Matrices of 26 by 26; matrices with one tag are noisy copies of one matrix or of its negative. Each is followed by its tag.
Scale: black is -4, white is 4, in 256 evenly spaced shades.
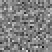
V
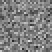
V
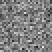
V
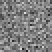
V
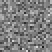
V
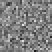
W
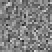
W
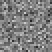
V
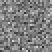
V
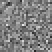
W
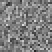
W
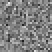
W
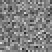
V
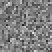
W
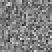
W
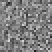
W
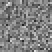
W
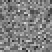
V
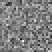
W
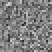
W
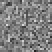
W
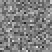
V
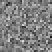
W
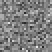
V
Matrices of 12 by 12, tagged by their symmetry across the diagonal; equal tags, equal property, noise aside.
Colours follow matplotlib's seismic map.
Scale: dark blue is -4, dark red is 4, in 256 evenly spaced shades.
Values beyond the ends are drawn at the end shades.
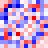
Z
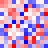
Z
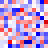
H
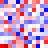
H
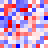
Z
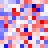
H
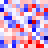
H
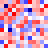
Z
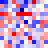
H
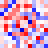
Z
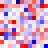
H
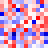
H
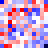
Z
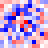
Z
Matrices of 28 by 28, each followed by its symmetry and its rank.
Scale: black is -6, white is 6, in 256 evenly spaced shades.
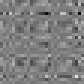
neither, rank three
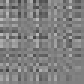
antisymmetric, rank two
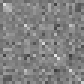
symmetric, rank five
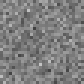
neither, full rank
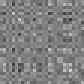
symmetric, rank three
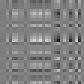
neither, rank one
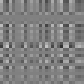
neither, rank one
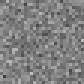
neither, full rank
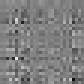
neither, rank three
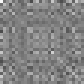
symmetric, rank three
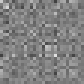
symmetric, rank three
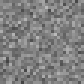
neither, full rank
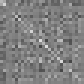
symmetric, rank five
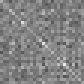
symmetric, rank five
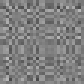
antisymmetric, rank two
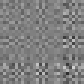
antisymmetric, rank two
